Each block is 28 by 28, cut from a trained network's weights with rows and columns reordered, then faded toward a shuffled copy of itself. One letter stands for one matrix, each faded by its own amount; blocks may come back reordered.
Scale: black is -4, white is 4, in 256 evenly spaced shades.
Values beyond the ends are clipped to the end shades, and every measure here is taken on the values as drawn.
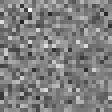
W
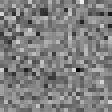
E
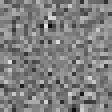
E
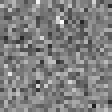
W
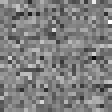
W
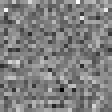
W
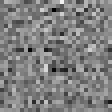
E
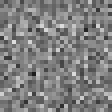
E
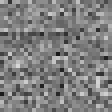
E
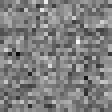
W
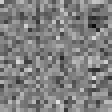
E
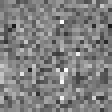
E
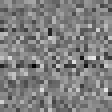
E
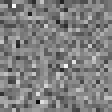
W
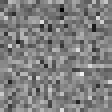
W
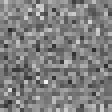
W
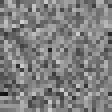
E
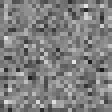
W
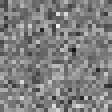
E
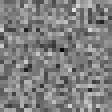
E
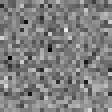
W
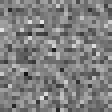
W
